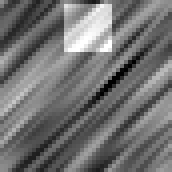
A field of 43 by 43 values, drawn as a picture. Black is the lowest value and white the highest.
The top middle is the ninth with the highest average. An odd patch, higher than its surroundings, sits in the top middle. The grain runs diagonally up to the right.
